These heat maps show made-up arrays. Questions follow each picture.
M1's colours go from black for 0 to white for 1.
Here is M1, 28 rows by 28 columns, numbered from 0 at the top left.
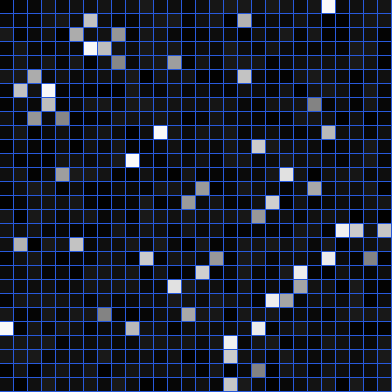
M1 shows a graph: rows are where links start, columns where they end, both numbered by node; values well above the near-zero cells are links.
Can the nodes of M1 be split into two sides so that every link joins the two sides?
yes
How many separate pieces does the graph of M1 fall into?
3
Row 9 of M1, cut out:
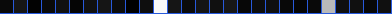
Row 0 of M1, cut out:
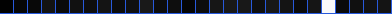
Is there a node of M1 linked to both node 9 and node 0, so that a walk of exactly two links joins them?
yes
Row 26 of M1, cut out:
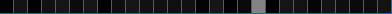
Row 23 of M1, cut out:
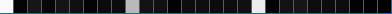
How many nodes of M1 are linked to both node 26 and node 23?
1
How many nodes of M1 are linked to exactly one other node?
8
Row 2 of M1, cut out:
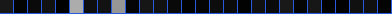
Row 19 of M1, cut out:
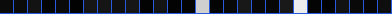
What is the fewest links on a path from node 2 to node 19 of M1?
6
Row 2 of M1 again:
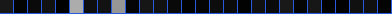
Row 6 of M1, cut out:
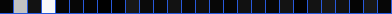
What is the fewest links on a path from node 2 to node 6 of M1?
4
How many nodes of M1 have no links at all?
0
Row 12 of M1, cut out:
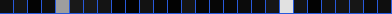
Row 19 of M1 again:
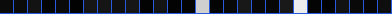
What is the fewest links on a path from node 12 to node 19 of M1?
3
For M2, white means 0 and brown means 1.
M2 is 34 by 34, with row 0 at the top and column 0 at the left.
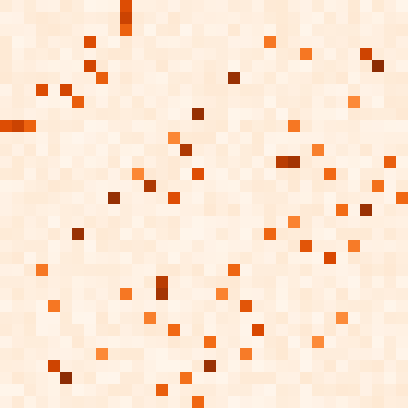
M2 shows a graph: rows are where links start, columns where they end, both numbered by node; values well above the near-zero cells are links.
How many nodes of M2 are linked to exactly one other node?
10
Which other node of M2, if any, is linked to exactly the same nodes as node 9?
node 33
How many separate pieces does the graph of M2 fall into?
3
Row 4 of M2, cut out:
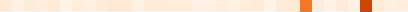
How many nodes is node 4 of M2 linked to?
2
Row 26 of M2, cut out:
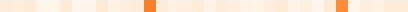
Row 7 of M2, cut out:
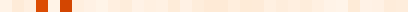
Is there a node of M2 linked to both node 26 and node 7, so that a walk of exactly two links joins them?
no
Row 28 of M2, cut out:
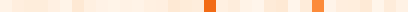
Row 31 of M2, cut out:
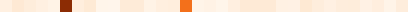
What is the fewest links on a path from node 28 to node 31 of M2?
4
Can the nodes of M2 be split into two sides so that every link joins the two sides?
yes
